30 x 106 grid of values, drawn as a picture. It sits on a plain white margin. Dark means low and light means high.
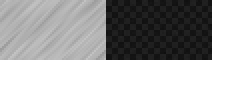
It is made of 1 by 2 panels. Panel 1,1: high, slanting up to the right, faint in contrast. Panel 1,2: very low, checkered, faint in contrast.
